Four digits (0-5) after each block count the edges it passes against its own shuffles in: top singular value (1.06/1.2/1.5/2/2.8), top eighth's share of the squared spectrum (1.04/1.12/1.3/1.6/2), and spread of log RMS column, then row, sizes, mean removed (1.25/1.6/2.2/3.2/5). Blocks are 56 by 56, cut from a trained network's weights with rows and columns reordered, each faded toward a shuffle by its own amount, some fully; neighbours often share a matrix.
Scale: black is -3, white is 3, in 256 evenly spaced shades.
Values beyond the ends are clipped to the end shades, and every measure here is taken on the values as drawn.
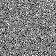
0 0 0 0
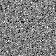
1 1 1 1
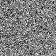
0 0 0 0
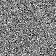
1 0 0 0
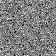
0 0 0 0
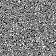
1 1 0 0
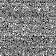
2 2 0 0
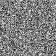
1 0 0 0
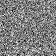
0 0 0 0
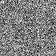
0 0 0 0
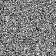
2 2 0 0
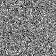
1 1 0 0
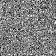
2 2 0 1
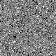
1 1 0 0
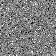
0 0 0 0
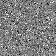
0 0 0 0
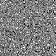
3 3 1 1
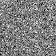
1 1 0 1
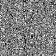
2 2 0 1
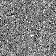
1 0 0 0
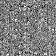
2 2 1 2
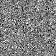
1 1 0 1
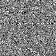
1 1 0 1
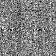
1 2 1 1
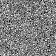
0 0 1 0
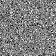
1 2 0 1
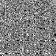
2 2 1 2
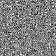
2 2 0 2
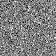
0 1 0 0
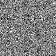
1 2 0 1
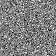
0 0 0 0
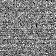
2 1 0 0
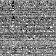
3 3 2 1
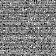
3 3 2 0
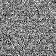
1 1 0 0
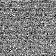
2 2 0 0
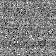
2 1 0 0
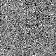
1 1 0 0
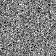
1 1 0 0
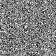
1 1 0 1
